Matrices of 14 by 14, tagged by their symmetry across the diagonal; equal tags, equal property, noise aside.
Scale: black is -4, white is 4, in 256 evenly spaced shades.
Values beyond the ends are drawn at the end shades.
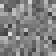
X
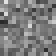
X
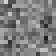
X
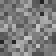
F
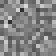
F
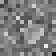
F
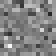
X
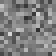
X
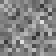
F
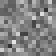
F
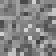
F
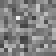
X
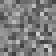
X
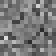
F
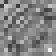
F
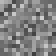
F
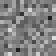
F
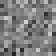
X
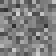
X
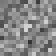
F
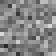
X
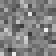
X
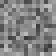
F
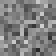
F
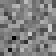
X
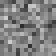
X
